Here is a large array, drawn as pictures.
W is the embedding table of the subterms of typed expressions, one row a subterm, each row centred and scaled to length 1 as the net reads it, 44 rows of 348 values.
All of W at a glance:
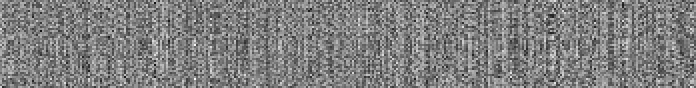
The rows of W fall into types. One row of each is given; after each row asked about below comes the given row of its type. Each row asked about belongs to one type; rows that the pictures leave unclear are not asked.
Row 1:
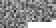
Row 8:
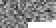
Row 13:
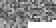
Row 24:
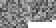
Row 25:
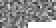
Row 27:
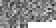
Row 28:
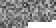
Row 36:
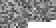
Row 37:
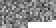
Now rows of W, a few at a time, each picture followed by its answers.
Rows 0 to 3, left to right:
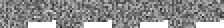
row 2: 25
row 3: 1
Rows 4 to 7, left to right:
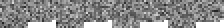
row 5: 37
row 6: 13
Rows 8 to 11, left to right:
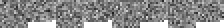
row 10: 37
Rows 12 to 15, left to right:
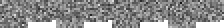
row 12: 36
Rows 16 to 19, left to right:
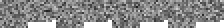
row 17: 28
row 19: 13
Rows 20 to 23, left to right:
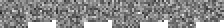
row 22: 24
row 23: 36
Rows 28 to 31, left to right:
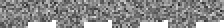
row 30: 36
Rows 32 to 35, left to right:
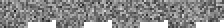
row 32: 1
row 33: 28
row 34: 13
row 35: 24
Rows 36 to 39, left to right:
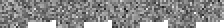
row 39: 8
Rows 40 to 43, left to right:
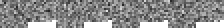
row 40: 8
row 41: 25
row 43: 27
